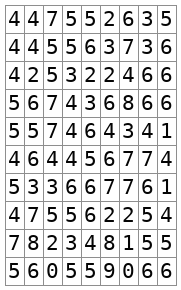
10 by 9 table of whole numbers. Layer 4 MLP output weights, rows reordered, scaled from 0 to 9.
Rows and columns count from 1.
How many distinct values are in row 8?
5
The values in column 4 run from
3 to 6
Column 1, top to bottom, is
4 4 4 5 5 4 5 4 7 5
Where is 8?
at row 4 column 7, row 9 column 2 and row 9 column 6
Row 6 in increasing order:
4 4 4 4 5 6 6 7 7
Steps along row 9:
up down up up up down up same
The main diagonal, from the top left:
4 4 5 4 6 6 7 5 5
